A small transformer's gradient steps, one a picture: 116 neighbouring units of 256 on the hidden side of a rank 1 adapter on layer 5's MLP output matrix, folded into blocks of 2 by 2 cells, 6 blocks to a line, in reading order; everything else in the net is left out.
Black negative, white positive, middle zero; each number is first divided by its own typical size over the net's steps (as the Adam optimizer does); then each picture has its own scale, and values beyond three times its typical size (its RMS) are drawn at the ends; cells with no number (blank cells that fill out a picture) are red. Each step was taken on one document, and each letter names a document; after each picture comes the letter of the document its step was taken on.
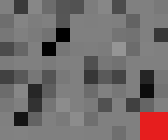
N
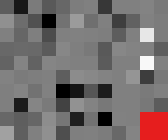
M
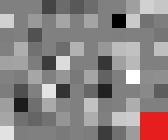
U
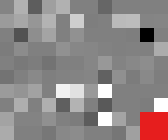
M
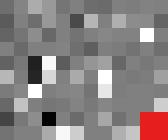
M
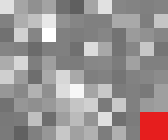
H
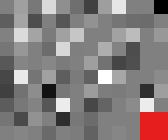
N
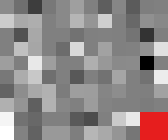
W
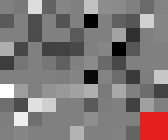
U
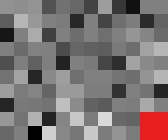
W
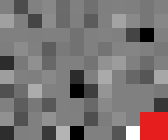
M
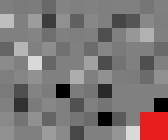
M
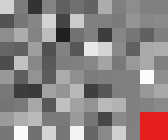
H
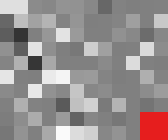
H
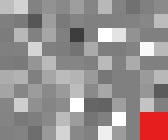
H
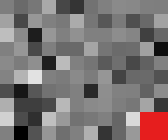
W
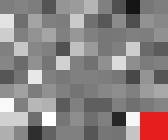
W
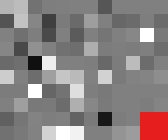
M
